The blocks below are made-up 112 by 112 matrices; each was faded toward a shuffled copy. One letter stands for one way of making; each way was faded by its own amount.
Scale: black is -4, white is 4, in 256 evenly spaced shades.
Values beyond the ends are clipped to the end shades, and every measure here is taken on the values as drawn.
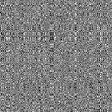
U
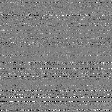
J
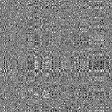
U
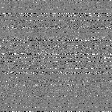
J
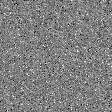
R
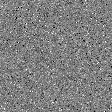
R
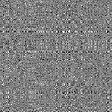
U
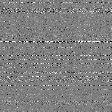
J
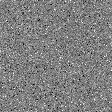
R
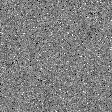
R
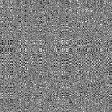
U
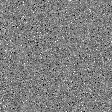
R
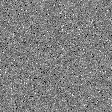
R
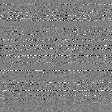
J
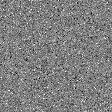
R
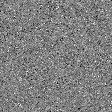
R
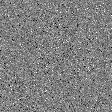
R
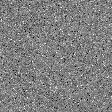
R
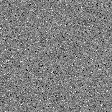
R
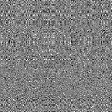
U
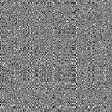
U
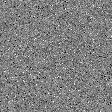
R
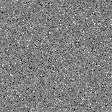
R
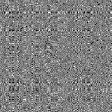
U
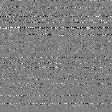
J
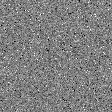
R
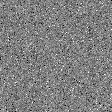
R
